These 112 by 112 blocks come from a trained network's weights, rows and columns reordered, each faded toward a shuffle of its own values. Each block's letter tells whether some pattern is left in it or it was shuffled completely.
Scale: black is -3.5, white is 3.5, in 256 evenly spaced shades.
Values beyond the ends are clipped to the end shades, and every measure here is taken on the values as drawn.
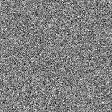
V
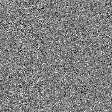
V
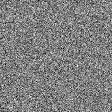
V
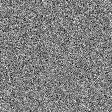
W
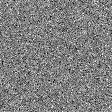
W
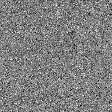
V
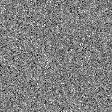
V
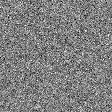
W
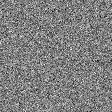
W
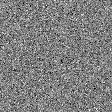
W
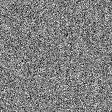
W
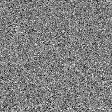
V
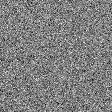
W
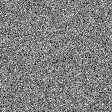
W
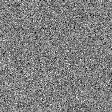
V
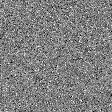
W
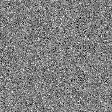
V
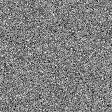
W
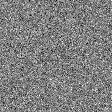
W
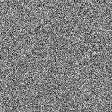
V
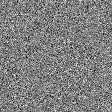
W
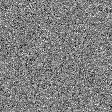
W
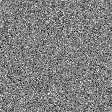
W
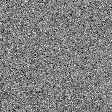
W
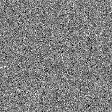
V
